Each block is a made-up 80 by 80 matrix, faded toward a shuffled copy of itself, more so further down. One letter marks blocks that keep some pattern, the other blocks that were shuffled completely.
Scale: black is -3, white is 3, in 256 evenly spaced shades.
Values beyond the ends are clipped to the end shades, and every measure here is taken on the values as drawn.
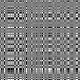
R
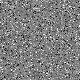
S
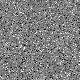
S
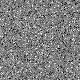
S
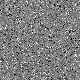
S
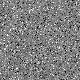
S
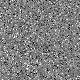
S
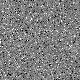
S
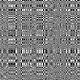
R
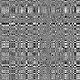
R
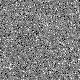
S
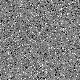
S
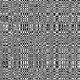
R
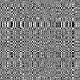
R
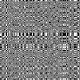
R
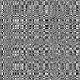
R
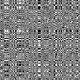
R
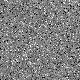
S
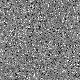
S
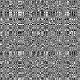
R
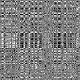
R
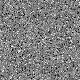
S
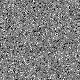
S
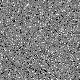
S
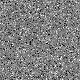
S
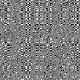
R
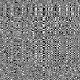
R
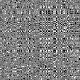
R
